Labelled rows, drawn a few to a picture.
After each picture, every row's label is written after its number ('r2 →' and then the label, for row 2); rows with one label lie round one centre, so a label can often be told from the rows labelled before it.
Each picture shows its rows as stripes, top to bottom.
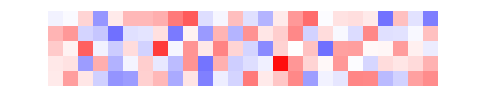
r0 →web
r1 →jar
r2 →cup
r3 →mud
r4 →jar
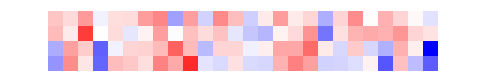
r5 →cup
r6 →cup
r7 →web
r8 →web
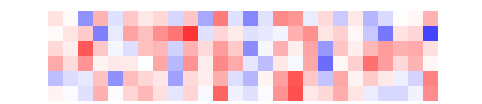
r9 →mud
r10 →web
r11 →cup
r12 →cup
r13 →mud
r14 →mud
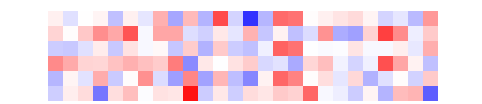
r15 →mud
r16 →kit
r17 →mud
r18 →kit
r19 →mud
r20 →web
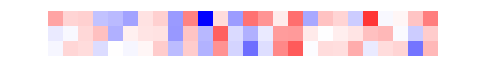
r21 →jar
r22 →mud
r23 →mud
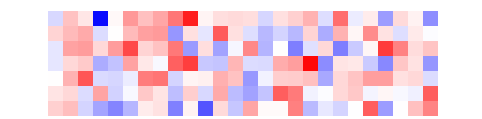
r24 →web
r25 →cup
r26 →kit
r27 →web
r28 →cup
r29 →mud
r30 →jar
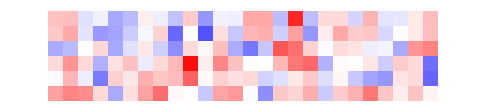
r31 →jar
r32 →jar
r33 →mud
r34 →web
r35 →web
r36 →cup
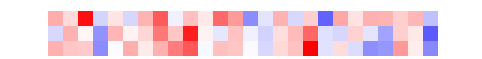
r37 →cup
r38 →web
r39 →web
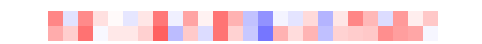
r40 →cup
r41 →cup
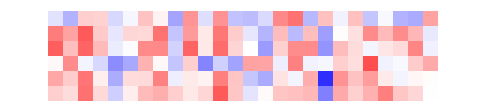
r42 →mud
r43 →cup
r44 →cup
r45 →jar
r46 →cup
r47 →cup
